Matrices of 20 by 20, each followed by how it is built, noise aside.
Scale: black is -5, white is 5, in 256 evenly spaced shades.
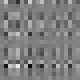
low rank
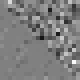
upper triangular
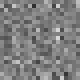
low rank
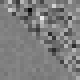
upper triangular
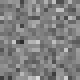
low rank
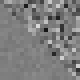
upper triangular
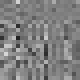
low rank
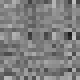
low rank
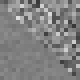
upper triangular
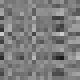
low rank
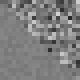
upper triangular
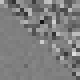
upper triangular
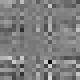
low rank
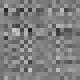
low rank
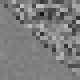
upper triangular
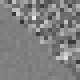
upper triangular
